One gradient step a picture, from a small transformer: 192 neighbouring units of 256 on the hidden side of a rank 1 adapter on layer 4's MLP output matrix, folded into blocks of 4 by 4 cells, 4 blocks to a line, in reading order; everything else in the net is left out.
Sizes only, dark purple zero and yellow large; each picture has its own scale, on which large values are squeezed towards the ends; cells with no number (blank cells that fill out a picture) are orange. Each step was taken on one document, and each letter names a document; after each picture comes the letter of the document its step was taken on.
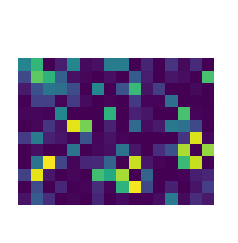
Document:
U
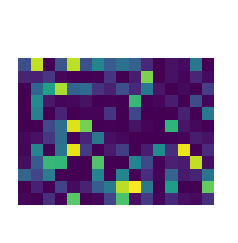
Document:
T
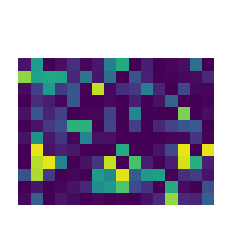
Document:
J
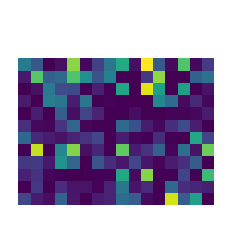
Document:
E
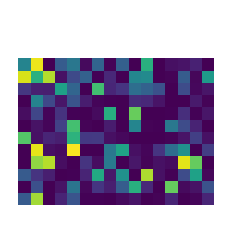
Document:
J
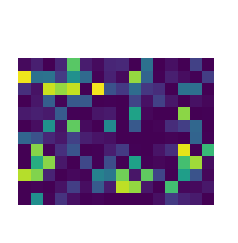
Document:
J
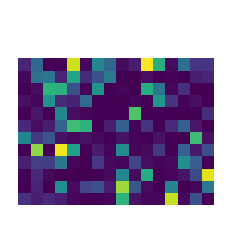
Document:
E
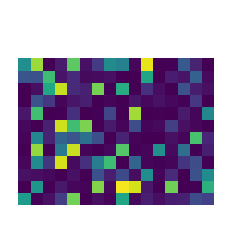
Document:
T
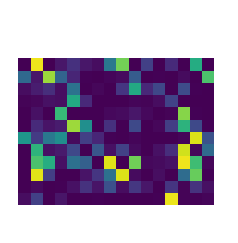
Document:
U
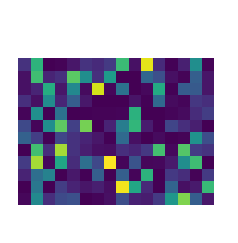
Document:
E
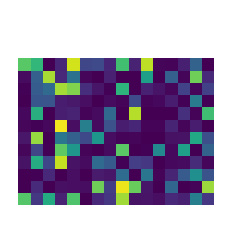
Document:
T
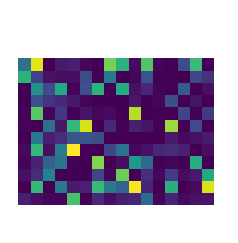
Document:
T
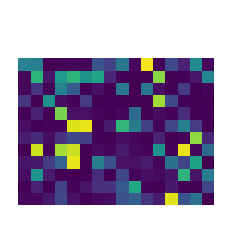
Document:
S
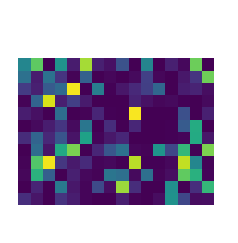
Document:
U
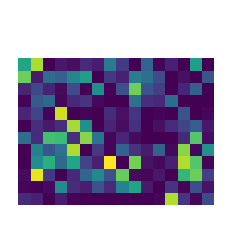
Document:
U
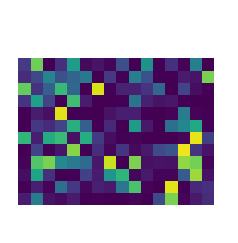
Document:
U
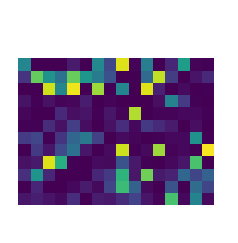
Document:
S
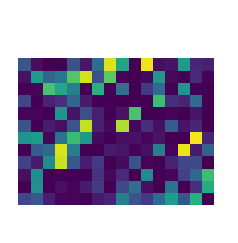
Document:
S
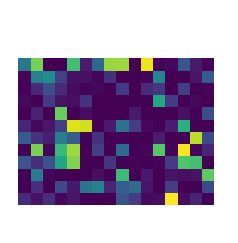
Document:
E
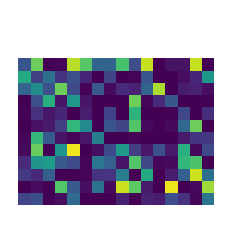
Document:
U
